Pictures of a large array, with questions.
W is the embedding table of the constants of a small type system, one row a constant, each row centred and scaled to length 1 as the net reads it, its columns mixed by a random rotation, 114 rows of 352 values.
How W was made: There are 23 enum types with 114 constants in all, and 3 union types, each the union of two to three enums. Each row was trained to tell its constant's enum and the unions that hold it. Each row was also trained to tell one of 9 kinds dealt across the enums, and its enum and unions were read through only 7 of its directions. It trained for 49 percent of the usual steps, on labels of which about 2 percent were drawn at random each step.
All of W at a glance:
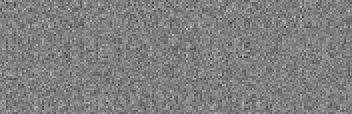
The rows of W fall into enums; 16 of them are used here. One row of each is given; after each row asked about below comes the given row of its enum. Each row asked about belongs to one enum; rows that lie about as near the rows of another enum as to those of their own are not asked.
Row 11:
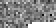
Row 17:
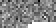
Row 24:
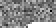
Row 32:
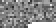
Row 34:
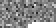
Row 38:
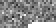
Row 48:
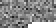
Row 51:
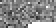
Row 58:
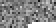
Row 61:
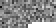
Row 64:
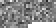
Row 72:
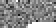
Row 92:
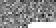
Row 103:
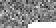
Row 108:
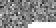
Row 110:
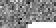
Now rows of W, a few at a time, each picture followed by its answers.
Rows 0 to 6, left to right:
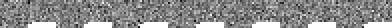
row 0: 110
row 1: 72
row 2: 64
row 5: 38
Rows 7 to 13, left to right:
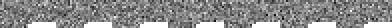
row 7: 72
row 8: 51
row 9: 51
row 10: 48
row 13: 61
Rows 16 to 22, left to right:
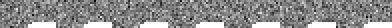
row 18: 24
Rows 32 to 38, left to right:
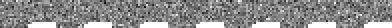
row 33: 51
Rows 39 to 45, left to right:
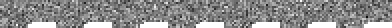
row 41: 61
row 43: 32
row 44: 32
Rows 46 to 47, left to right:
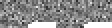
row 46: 103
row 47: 108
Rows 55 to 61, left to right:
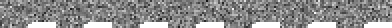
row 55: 48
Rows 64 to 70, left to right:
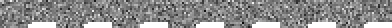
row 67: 11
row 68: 108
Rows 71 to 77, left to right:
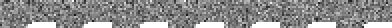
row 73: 108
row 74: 72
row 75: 72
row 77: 64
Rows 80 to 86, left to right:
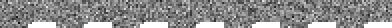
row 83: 32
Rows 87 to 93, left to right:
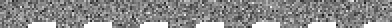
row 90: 32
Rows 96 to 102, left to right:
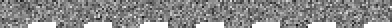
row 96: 103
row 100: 61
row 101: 64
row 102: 92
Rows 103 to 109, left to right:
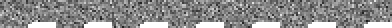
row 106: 24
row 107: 108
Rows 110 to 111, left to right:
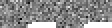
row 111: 51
